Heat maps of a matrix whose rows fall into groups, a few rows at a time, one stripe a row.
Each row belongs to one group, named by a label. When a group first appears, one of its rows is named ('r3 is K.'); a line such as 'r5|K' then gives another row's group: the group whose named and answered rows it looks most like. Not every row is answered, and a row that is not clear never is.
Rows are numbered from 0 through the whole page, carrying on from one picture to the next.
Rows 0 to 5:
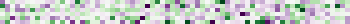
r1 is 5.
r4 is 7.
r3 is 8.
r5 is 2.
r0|5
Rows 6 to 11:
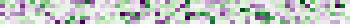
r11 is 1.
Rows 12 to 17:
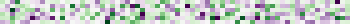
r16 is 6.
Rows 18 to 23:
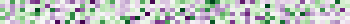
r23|1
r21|8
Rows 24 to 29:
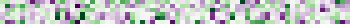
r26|6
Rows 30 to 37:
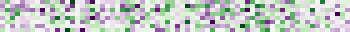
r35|2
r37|1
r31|2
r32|6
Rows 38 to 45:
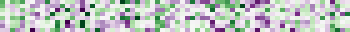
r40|1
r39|6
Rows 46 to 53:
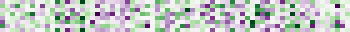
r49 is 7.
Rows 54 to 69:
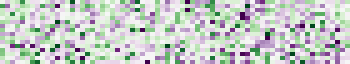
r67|8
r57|8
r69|8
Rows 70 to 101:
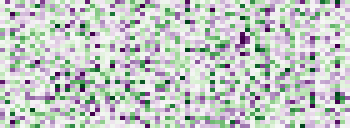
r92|1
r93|5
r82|2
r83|8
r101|8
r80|8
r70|5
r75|2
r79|8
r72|2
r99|2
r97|7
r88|1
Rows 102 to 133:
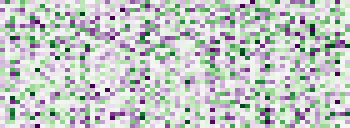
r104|2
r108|6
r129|2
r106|7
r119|8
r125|7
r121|8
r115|6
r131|7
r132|2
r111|7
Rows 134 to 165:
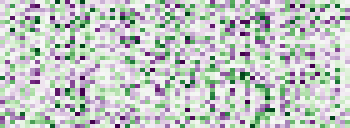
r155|2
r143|2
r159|6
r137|2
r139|8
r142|8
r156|1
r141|7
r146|8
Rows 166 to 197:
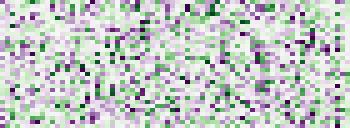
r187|7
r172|7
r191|6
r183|1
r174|8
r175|5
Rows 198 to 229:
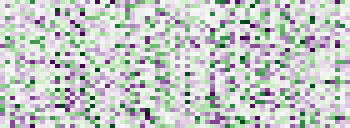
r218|7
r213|6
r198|7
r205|2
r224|6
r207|8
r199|5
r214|1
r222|6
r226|8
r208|8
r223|2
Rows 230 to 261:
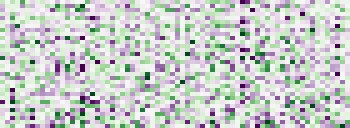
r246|1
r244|6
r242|8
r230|8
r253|6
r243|2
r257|7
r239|1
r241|7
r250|5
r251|8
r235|8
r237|6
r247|1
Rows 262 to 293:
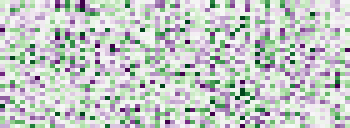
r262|1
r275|7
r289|2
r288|7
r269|5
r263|1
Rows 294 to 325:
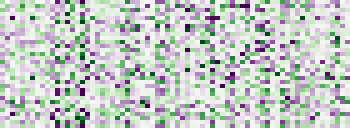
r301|2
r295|8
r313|7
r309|6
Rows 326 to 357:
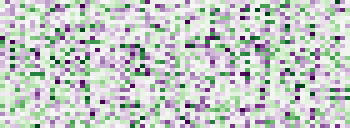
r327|1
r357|8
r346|1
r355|5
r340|7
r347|5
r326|5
